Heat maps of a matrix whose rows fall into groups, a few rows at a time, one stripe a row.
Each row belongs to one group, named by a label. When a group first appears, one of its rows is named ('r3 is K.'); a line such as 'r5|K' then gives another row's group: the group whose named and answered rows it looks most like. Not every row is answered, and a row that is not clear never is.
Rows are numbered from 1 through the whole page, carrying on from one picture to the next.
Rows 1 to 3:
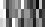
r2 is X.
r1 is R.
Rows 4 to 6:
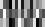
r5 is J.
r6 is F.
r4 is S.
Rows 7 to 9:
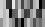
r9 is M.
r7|X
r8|F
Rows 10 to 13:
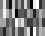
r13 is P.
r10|J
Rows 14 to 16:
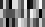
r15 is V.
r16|R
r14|J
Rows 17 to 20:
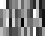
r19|J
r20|F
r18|J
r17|X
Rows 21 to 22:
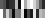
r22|F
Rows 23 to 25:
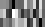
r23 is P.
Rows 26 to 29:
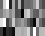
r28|X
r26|J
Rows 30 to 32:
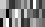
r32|J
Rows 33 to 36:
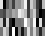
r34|V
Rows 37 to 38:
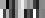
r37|R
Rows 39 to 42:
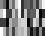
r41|V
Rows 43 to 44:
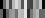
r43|J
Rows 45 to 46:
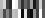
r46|S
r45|X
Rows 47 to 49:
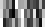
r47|R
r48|F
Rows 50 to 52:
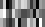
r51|X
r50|R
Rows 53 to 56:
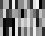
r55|P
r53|J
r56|P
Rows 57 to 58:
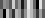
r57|M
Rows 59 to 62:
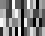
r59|M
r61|X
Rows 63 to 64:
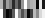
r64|S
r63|P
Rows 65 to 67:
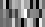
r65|R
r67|M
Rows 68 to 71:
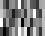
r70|S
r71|V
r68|S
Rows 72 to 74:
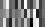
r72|J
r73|F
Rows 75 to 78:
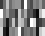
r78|S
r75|J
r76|S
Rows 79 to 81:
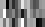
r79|R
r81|F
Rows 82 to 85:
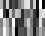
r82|P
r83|S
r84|M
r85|M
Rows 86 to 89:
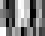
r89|X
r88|R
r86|R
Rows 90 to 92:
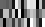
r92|V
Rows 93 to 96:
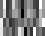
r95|S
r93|M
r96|F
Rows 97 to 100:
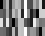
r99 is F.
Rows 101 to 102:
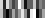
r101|F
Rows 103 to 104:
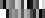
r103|S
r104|X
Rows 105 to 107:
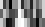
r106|F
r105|S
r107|R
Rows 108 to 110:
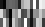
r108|P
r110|J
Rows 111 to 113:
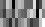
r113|S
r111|F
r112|P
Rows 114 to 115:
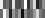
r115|J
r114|V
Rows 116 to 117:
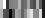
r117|P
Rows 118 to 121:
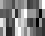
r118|S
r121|R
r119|V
